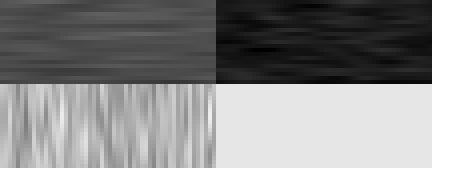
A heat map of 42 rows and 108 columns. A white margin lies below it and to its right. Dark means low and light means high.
The table splits into 2 rows of 2 panels. Panel 1,1: low, streaked across, faint in contrast. Panel 1,2: very low, streaked across, faint in contrast. Panel 2,1: high, streaked downward. Panel 2,2: very high, flat.
